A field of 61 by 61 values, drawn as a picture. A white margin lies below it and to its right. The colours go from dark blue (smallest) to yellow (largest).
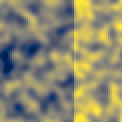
Seam: vertical, 60% of the way across, the right part higher. Lone odd cells: none. Grain: blotchy. Ninth with the lowest average: middle left.
